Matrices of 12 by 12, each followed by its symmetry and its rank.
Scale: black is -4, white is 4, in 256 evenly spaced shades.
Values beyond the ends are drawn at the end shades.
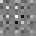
symmetric, rank two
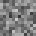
antisymmetric, full rank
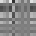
neither, rank one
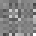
symmetric, rank two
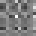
neither, rank two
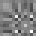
symmetric, rank two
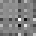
symmetric, rank two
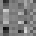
neither, rank two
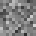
antisymmetric, full rank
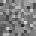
antisymmetric, full rank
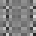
neither, rank one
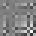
symmetric, rank two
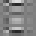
neither, rank one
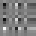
neither, rank one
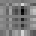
neither, rank one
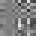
neither, rank two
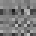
neither, rank two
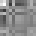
symmetric, rank two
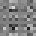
neither, rank two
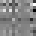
neither, rank two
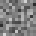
antisymmetric, full rank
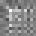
symmetric, rank two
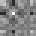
symmetric, rank two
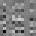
neither, rank two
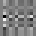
neither, rank one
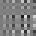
neither, rank one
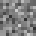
antisymmetric, full rank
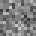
antisymmetric, full rank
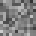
antisymmetric, full rank
